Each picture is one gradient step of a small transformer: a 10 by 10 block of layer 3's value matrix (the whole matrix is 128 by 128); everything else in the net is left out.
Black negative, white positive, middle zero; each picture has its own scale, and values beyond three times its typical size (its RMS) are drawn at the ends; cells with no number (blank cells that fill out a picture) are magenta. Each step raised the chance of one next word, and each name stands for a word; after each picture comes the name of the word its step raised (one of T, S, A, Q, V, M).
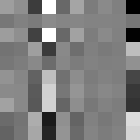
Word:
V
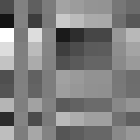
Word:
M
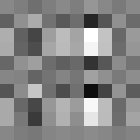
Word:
V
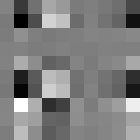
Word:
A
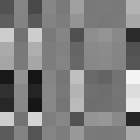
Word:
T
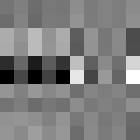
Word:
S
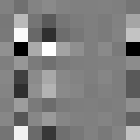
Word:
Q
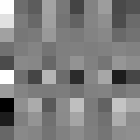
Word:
A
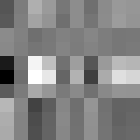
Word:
S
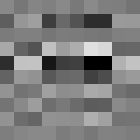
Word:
S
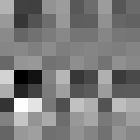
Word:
A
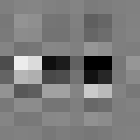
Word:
S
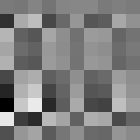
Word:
T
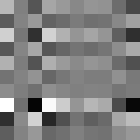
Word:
V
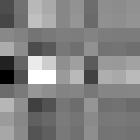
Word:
S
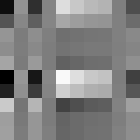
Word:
A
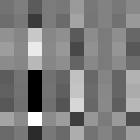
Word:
T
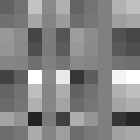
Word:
T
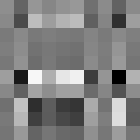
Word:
A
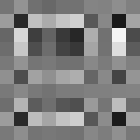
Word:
M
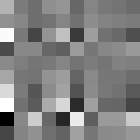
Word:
V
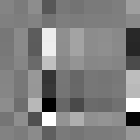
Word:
T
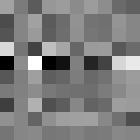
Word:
S
